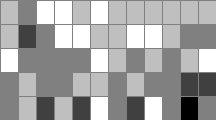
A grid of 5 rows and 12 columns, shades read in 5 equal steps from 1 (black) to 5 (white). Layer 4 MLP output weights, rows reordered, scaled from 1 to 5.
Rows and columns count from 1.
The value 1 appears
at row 5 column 11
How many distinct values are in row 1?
3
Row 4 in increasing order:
2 2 3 3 3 3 3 3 4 4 4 4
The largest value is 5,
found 12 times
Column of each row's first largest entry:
3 4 1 2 6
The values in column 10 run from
3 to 4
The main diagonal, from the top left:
4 2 3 3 2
